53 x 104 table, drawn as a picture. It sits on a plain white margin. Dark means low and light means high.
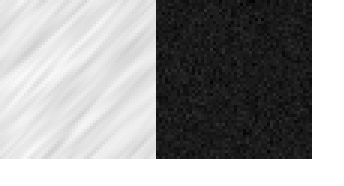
It is made of 1 by 2 panels. Panel 1,1: very high, slanting up to the right, faint in contrast. Panel 1,2: very low, fine-grained, faint in contrast.
